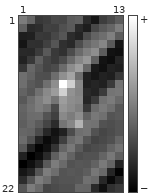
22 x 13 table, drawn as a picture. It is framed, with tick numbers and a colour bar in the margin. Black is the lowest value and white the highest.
The ninth with the highest average is the centre. An odd patch, higher than its surroundings, sits in the centre. Overall the values sit about 30% of the way up the scale. The grain runs diagonally up to the right. No overall slope runs across the table.
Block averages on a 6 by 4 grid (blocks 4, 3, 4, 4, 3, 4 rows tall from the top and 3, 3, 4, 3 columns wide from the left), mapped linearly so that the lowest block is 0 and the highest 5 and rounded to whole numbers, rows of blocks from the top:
1 2 2 3 / 1 2 4 0 / 3 5 3 2 / 3 2 4 3 / 1 1 3 3 / 1 3 3 1
